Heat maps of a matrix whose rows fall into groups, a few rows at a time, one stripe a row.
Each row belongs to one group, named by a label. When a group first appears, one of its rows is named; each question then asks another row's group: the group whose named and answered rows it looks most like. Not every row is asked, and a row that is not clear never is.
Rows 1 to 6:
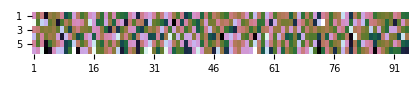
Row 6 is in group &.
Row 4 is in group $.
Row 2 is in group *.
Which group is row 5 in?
&
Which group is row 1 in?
&
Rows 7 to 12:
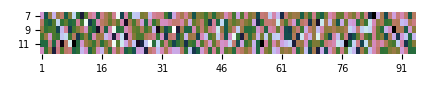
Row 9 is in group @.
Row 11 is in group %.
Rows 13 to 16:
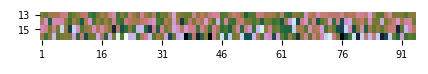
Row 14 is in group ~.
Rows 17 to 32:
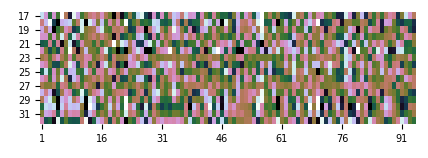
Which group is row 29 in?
&
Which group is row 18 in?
&
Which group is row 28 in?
&
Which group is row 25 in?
~
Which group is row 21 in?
%
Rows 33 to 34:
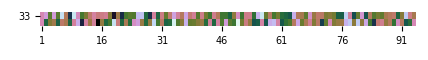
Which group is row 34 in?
@
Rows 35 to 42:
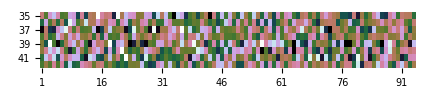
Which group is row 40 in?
$
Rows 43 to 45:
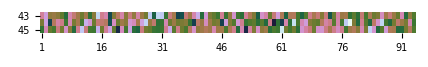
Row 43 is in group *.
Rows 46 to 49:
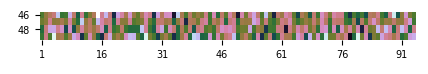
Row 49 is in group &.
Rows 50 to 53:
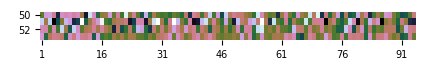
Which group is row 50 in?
&
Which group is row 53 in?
*
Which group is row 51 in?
&
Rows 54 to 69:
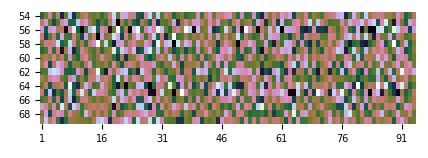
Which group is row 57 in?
@
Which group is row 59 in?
%
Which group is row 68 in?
~
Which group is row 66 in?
%
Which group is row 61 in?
~
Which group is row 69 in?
*
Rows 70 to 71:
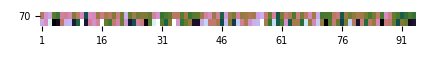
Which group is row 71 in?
&
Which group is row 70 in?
&
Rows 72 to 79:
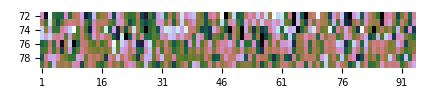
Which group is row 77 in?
%
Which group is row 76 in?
%
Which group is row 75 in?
$
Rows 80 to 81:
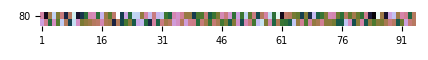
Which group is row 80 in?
@
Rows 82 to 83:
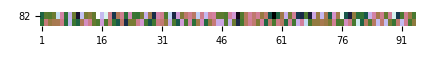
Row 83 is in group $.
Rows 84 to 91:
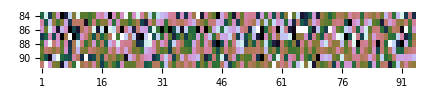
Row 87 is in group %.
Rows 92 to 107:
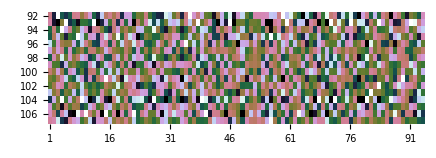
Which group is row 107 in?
&
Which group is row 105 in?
&
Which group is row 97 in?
*
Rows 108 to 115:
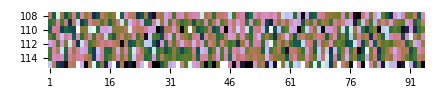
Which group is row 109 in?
%
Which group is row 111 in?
$
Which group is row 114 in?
&
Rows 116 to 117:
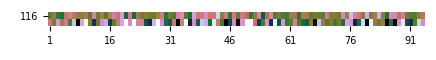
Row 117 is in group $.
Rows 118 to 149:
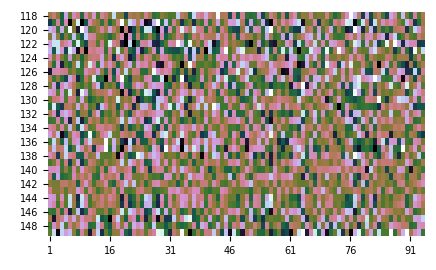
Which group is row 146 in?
%
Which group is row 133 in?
%
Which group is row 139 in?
%
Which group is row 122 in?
$
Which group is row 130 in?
~
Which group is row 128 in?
~
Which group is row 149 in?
~
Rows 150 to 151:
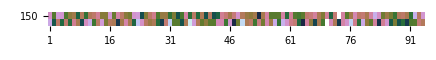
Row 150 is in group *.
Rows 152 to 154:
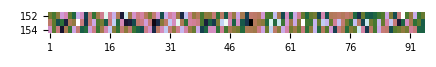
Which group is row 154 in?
&
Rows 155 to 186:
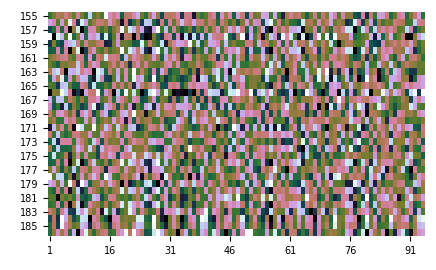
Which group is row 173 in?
~
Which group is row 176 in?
%
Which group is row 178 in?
*
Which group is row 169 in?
$
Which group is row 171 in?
~
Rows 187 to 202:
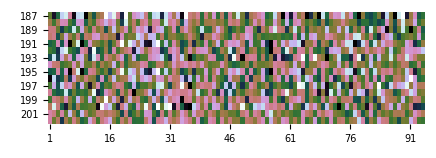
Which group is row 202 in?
&
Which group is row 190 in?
~
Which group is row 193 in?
~
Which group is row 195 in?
%
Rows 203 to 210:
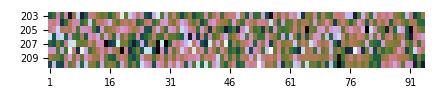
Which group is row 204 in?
&
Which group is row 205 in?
$
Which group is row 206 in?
*
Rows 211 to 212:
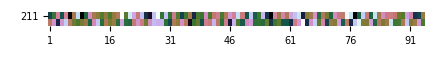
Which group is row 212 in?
~
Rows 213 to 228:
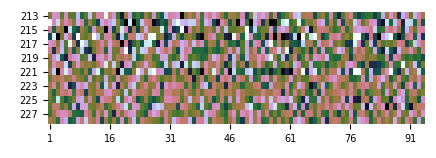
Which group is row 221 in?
~
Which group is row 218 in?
@
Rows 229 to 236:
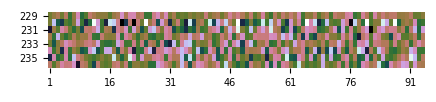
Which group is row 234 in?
&
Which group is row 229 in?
%
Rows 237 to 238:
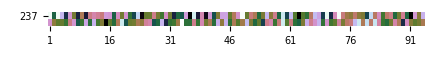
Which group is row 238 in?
@
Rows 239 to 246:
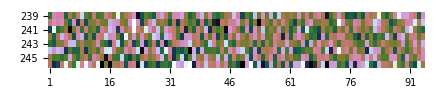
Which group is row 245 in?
@
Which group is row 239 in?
~
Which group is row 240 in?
*
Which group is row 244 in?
*
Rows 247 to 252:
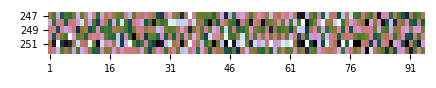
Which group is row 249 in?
~
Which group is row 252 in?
$
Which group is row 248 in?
$
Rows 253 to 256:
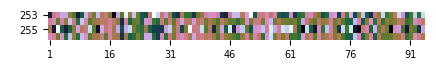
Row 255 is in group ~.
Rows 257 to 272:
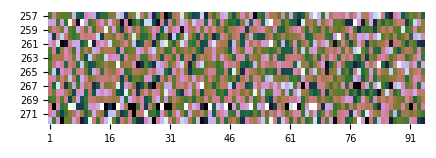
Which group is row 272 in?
&
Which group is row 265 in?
~
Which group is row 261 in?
&
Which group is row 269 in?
%
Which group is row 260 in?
*
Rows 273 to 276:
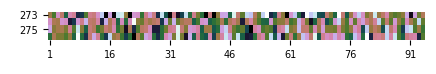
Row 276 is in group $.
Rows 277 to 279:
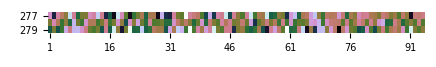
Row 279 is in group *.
